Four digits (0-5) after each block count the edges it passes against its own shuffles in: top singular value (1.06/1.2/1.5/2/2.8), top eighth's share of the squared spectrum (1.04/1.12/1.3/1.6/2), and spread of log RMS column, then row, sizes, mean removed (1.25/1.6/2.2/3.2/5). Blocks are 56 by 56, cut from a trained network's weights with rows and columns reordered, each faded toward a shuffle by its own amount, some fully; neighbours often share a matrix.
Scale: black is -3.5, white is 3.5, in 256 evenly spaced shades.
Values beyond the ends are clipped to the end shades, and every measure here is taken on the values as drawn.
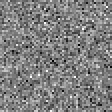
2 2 0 0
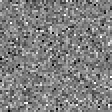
0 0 0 0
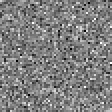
1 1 0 0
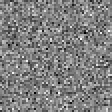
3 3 0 1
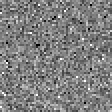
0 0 0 0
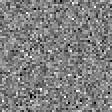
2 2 0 0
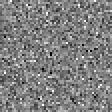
0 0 0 0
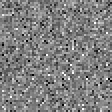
0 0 0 0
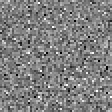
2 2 0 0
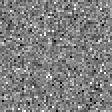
0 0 0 0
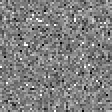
1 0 0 1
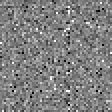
3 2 1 0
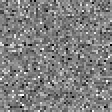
2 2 0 1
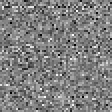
3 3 0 2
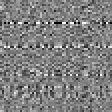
4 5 0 3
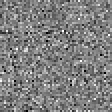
3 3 0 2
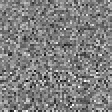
3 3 0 2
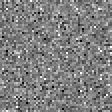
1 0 0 0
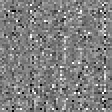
3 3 2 2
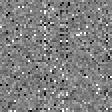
3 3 1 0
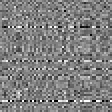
5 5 0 4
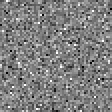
1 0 0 0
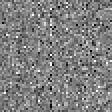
3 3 2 0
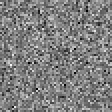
2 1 0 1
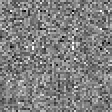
3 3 1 1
